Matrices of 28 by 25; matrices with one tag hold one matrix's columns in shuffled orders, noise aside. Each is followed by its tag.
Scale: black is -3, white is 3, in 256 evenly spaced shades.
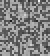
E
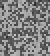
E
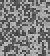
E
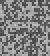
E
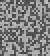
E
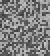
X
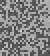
X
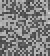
X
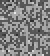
E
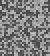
X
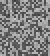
X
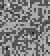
E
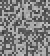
E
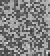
X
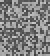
E
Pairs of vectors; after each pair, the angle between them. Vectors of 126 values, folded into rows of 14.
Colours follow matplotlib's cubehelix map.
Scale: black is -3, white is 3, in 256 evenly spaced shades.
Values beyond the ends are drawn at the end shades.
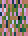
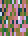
nearly opposite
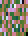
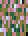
nearly parallel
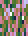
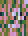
partly aligned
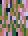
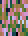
nearly parallel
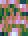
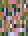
partly aligned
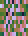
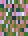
nearly opposite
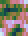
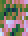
nearly parallel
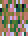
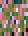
partly opposed
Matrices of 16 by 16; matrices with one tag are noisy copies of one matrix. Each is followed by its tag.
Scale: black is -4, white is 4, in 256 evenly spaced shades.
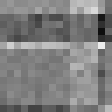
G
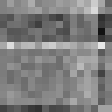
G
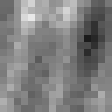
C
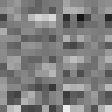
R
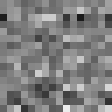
R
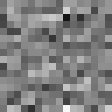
R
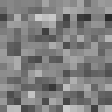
R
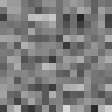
R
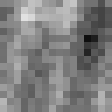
C
